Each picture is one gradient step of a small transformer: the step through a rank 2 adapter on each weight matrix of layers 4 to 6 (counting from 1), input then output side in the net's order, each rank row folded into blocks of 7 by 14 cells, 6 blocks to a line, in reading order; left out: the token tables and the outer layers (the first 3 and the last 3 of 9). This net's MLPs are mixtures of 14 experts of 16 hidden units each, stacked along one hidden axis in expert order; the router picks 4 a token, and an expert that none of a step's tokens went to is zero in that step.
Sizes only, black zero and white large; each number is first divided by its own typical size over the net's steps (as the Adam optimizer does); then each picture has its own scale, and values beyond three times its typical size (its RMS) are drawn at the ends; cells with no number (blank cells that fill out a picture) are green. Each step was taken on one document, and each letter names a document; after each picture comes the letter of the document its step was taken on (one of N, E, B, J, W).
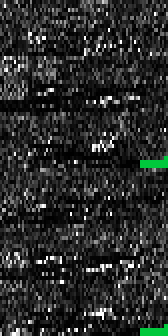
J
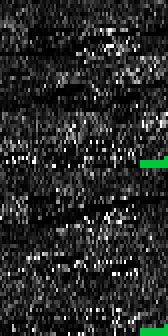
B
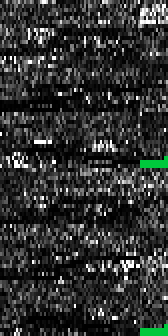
J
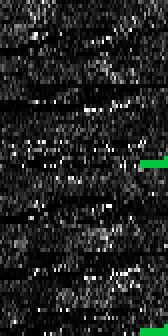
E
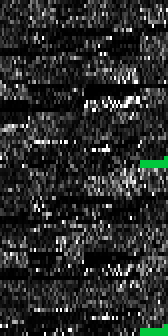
E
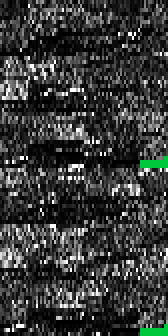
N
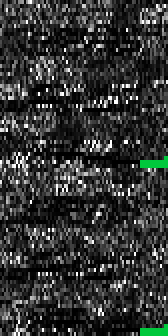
J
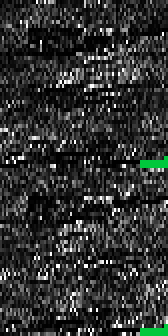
B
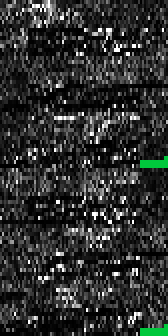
B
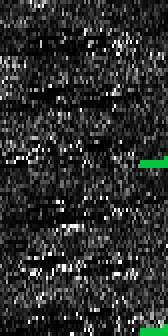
B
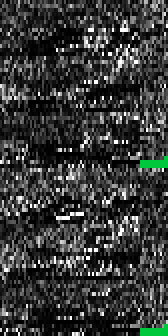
N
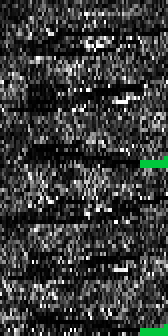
N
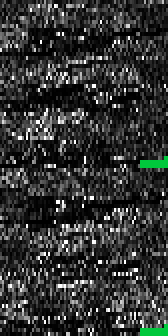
B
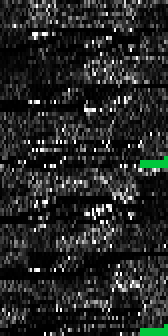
E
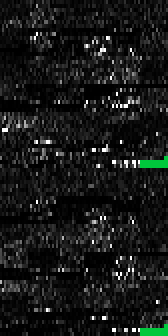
E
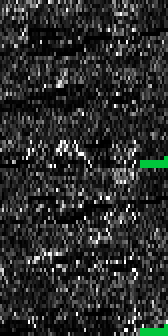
B
